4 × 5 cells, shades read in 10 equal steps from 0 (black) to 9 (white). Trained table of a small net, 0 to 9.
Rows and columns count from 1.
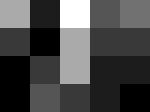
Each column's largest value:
6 3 9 3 4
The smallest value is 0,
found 4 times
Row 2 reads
2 0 6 2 2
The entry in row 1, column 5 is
4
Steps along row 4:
up down down down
